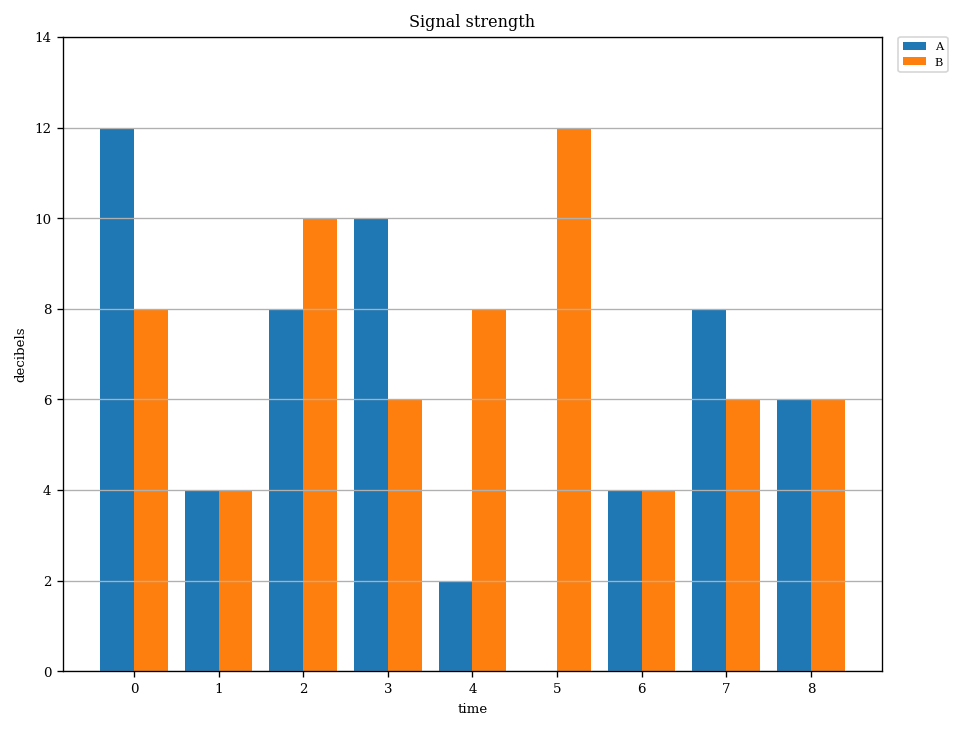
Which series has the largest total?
B
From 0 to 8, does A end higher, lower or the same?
lower
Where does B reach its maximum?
5
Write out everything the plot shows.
Title: Signal strength
x-axis: time, ticks 0 1 2 3 4 5 6 7 8
y-axis: decibels, ticks 0 2 4 6 8 10 12 14
Legend: A, B
Values:
A: 12 4 8 10 2 0 4 8 6
B: 8 4 10 6 8 12 4 6 6
